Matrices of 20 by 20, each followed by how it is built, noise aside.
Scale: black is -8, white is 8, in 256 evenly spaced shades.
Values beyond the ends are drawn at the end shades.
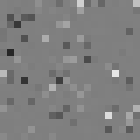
sparse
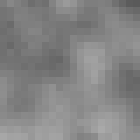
smooth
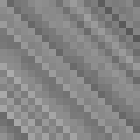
Toeplitz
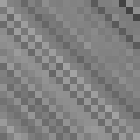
Toeplitz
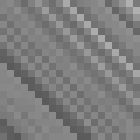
Toeplitz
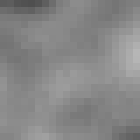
smooth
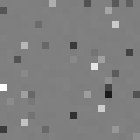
sparse
